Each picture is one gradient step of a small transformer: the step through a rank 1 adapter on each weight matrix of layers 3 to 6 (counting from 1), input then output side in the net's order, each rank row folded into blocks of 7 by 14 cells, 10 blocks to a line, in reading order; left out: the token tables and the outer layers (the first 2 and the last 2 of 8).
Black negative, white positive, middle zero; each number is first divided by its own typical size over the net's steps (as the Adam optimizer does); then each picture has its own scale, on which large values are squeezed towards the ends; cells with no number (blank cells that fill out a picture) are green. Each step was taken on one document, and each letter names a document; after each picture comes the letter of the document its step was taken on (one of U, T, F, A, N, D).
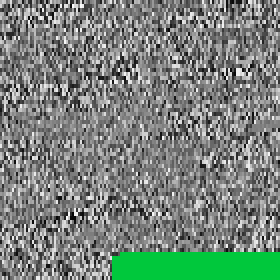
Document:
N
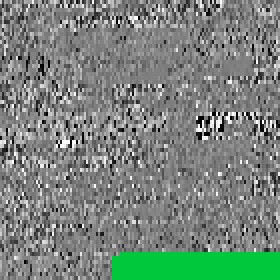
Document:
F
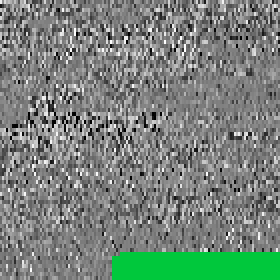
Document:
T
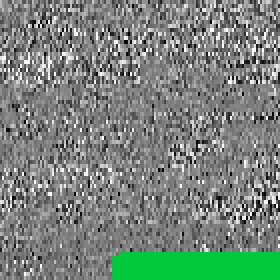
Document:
T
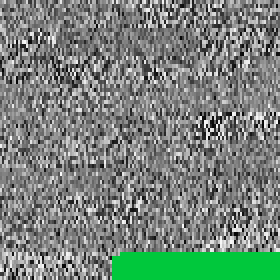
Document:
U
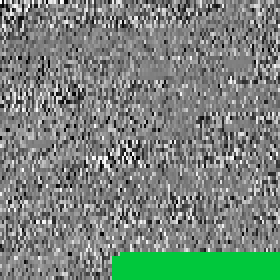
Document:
F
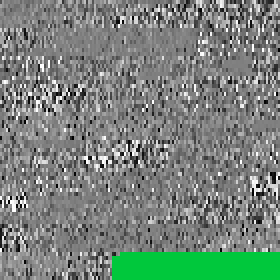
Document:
F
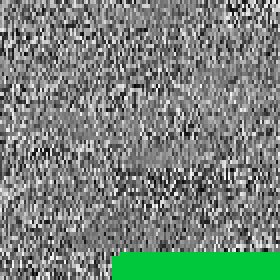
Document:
N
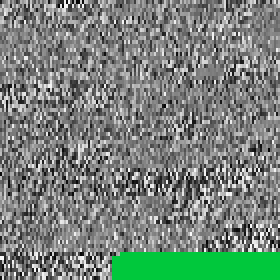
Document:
N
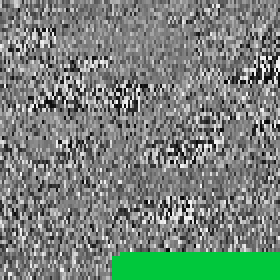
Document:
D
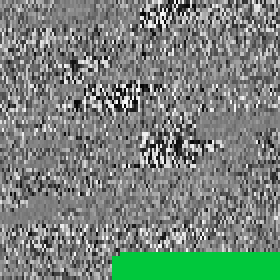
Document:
D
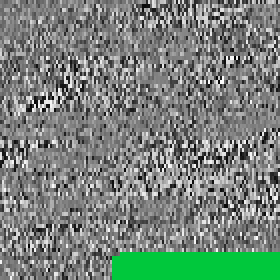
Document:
D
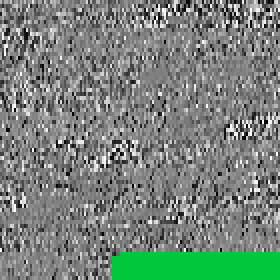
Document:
F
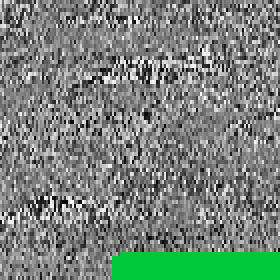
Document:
U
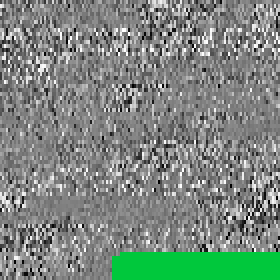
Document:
T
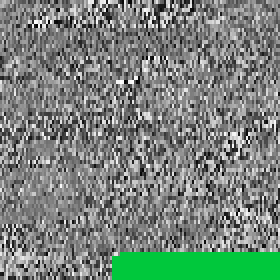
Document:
U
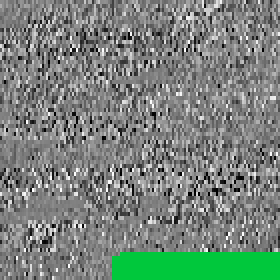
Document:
T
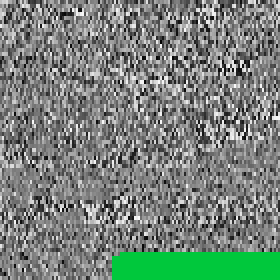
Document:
U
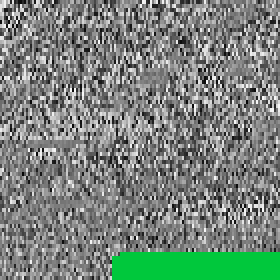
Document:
U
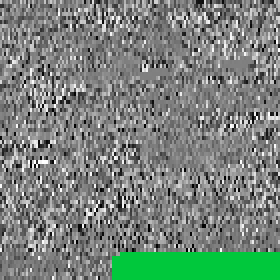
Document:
F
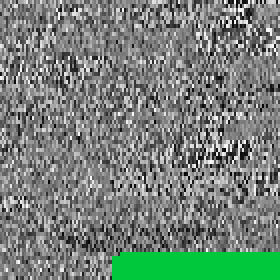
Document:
D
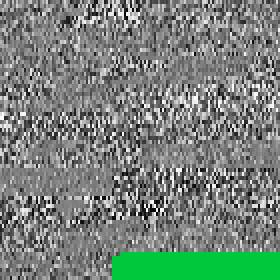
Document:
U
